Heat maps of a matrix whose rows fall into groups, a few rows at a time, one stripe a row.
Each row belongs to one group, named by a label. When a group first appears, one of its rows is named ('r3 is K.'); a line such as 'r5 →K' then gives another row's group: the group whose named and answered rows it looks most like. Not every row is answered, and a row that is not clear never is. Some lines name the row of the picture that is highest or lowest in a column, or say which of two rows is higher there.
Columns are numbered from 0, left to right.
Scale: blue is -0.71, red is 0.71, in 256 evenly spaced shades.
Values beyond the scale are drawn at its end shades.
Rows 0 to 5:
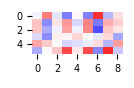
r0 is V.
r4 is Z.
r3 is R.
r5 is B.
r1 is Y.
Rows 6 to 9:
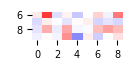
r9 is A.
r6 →Z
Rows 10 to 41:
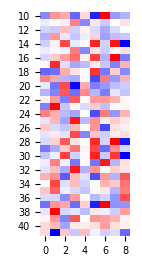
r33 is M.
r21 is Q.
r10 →V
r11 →A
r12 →Q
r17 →Z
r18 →B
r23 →Z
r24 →M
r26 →Y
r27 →A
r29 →B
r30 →B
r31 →V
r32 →A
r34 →Z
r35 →Z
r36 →M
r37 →V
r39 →A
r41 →R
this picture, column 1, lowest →41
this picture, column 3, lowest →20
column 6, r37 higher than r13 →Yes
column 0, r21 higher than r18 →Yes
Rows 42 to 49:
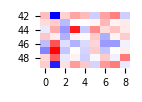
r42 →R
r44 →A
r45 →Y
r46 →Z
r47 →Z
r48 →Z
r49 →R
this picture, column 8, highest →48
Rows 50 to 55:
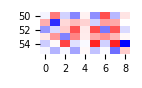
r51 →R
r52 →B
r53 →A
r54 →B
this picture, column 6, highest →50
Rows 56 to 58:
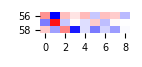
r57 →Z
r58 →Q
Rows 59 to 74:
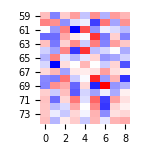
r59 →Y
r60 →M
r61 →Q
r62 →B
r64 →Q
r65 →Z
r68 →B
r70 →Q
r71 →Y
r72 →Y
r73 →Y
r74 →Y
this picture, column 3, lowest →61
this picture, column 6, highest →69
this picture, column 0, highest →60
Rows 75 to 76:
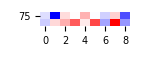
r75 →R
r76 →B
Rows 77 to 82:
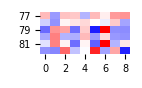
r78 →R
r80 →V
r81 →V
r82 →B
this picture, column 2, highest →82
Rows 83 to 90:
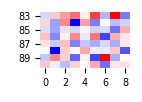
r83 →B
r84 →Q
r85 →M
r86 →Y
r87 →Q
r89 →V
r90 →Y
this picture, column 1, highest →89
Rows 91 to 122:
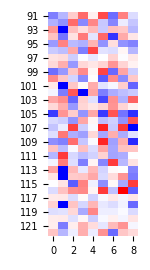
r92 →Q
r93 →R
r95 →V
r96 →Q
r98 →A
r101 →R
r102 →Q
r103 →M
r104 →A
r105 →V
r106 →M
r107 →B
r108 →V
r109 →B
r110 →Y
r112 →V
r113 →R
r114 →R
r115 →M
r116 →B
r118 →R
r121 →R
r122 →Y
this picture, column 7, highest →116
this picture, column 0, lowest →105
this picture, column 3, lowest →102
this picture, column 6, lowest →94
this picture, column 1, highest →111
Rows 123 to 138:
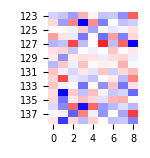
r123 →M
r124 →Q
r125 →A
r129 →R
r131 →Y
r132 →Z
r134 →R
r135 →R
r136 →Q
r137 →M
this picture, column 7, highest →127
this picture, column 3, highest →137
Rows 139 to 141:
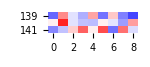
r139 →V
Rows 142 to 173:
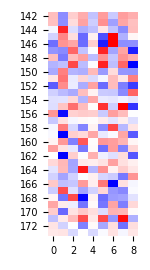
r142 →Y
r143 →Y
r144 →Z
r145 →V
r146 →V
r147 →B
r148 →Y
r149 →B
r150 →V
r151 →Z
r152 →V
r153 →M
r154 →Q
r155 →B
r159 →R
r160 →A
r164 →A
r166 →Y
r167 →Z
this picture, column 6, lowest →166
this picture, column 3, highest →164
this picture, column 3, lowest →168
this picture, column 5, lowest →146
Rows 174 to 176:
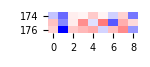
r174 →R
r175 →Y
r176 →R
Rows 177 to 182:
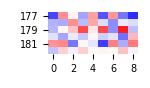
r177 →V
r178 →Q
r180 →M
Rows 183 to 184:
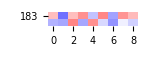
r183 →Y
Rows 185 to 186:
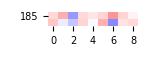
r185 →A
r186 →Y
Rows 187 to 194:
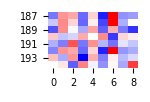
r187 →V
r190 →Y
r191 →Q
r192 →V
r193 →Q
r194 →M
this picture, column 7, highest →190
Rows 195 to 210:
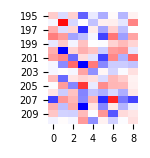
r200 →R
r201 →M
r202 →Q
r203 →A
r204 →R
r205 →A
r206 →Q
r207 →V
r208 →Q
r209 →Y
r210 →A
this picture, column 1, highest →196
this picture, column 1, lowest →200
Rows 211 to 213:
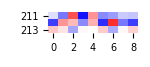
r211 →Q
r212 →V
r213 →Y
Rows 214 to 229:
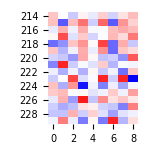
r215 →Y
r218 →B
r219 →Y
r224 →Q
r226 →A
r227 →M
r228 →Q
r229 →V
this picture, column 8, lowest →223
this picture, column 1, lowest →215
